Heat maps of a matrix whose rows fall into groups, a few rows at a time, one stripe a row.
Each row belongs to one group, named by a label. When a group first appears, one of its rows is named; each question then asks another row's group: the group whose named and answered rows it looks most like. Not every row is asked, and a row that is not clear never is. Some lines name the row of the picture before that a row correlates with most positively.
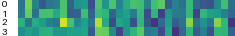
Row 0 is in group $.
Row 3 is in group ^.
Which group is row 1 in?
^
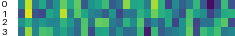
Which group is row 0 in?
$
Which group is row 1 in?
$
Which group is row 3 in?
^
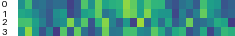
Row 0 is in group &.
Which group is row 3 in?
$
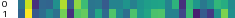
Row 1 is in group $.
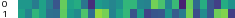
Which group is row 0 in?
$
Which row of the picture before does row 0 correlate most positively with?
1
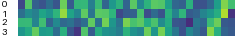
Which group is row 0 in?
$
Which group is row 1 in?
^
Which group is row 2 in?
&
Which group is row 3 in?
&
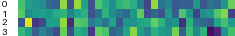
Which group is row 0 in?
$
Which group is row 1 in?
^
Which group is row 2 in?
$
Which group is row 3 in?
$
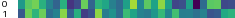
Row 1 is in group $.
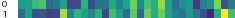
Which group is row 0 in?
&
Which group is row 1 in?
$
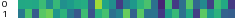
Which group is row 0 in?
^
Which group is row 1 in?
^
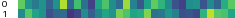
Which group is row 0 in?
$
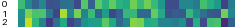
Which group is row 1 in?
$
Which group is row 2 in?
&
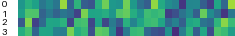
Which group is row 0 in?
$
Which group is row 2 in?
$
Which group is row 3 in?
^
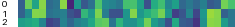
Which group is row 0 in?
$
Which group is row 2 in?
&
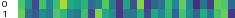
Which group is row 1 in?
^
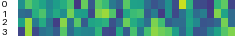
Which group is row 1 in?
^
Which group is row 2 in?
$
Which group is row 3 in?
$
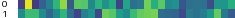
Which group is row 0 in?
$
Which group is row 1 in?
&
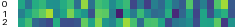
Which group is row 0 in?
^
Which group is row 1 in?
^
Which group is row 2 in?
&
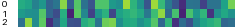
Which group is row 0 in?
$
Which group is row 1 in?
$
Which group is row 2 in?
&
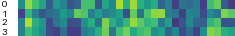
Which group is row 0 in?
&
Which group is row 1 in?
$
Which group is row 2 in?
&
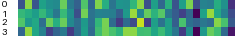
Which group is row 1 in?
&
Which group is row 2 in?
^
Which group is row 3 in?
&
